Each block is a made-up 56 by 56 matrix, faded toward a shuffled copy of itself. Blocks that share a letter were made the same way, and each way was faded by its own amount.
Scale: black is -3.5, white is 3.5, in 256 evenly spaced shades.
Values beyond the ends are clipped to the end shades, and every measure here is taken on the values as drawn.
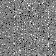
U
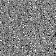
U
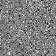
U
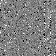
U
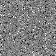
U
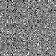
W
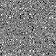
W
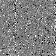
U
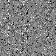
U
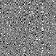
W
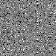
W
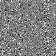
U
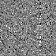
W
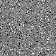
U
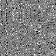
W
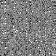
W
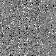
U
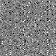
W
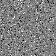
U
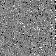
U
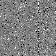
U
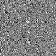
W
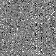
U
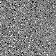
U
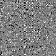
W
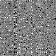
W
